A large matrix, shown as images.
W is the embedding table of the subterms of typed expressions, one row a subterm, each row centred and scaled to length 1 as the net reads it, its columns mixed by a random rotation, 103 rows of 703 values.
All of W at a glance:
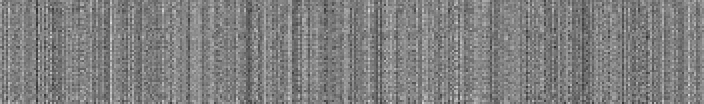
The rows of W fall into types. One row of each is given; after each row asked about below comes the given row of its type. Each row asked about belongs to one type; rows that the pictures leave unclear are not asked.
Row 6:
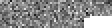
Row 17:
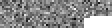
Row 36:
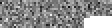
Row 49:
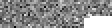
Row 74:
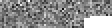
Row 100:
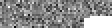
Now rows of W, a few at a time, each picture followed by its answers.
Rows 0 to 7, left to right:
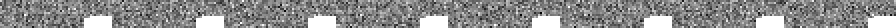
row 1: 6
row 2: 100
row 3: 17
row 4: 100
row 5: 100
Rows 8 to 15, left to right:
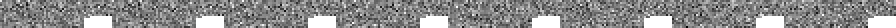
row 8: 74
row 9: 74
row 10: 100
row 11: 100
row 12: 100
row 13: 74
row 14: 49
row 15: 36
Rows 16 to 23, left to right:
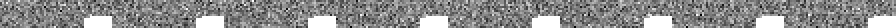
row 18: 74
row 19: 49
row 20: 36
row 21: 49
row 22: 100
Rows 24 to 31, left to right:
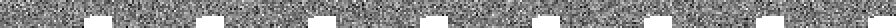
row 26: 36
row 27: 74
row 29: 49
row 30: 17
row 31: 74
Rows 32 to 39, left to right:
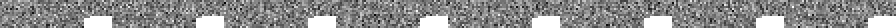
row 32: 36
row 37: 36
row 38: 100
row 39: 100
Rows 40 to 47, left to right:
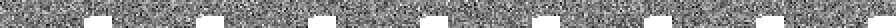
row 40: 17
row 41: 49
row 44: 74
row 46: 49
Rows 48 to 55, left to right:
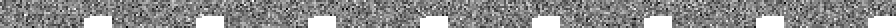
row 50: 74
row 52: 36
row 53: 17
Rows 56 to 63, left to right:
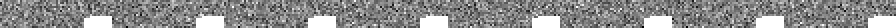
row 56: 36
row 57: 49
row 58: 100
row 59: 100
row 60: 74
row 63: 100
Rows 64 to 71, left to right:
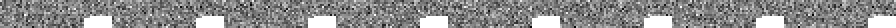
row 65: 36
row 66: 74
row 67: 36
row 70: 100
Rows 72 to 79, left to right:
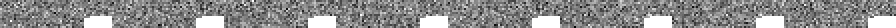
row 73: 36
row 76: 36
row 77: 49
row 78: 49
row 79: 74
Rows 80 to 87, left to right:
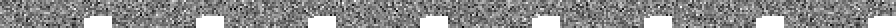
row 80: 17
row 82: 74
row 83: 100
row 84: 49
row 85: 74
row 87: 17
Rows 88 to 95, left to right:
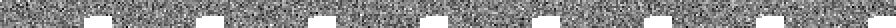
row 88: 74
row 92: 17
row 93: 36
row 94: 49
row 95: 36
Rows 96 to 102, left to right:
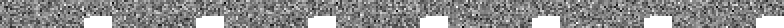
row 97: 17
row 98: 17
